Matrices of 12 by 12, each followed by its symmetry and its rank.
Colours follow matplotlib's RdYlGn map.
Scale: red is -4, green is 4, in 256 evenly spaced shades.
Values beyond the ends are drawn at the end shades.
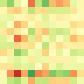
neither, rank two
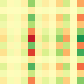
neither, rank one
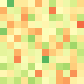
neither, full rank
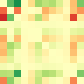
antisymmetric, rank two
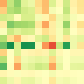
neither, rank two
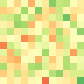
neither, full rank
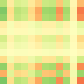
neither, rank one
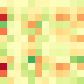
neither, rank two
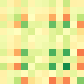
symmetric, rank two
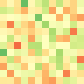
neither, full rank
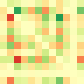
antisymmetric, rank two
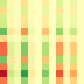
neither, rank one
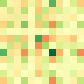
symmetric, rank two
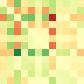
antisymmetric, rank two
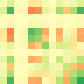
symmetric, rank two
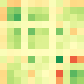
symmetric, rank two
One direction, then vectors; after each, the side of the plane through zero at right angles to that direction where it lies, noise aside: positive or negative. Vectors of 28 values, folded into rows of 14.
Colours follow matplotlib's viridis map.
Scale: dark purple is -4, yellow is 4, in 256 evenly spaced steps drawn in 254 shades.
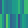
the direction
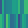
positive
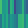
negative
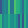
positive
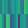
positive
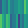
positive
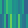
negative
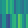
negative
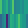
negative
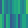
positive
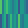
negative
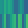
negative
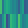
negative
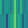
negative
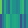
negative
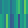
positive
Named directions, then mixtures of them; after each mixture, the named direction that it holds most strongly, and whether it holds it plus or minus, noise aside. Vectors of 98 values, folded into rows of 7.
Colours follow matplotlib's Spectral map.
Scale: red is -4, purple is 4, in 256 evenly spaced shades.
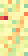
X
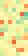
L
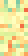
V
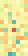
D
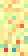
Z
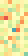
X, plus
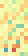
Z, minus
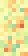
Z, plus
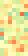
L, plus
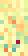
Z, plus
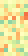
L, minus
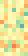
Z, minus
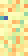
X, minus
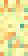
V, minus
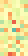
D, minus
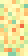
D, plus
